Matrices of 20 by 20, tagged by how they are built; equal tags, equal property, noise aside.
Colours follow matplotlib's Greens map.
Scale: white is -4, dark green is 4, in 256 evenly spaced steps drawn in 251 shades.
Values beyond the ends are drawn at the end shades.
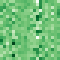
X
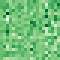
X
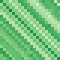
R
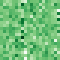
X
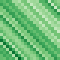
R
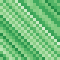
R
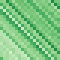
R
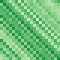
R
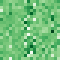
X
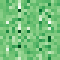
X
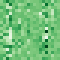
X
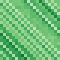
R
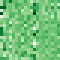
X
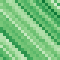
R
